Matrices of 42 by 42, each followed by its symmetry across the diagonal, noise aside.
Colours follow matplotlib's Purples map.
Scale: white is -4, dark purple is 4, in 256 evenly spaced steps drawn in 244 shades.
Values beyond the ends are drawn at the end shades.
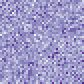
symmetric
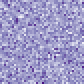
antisymmetric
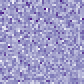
antisymmetric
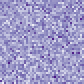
neither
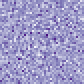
antisymmetric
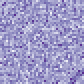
symmetric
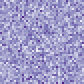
neither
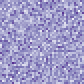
symmetric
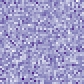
neither
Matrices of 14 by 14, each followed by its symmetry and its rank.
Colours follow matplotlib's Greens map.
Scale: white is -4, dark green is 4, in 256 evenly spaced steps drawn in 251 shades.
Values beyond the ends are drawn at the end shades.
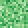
antisymmetric, full rank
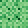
symmetric, rank three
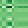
neither, rank one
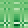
neither, rank one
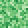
antisymmetric, full rank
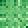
symmetric, rank three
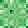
symmetric, rank two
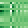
neither, rank one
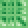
symmetric, rank two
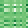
neither, rank one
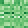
neither, rank two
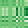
neither, rank one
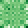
symmetric, rank two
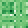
symmetric, rank two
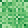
symmetric, rank three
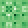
symmetric, rank two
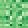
neither, rank two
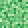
antisymmetric, full rank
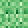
neither, rank two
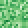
antisymmetric, full rank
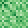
symmetric, rank three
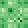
symmetric, rank two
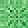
symmetric, rank three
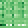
neither, rank two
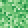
antisymmetric, full rank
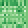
neither, rank two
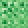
symmetric, rank three
